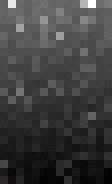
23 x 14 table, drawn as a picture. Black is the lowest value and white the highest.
Histogram: skewed, a long tail of high values. Stripes: none. Slope: up to the top.
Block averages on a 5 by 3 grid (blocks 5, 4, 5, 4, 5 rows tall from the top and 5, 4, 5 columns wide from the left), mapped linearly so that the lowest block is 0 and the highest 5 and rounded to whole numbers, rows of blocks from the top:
5 5 5 | 3 3 3 | 3 2 2 | 1 1 1 | 0 0 0
